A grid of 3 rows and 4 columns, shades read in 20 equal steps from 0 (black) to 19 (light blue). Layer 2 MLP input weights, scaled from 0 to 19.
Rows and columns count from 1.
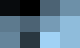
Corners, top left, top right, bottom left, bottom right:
1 13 12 17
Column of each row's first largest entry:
4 4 3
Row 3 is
12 5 19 17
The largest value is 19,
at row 3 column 3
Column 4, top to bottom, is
13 17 17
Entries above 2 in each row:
2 4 4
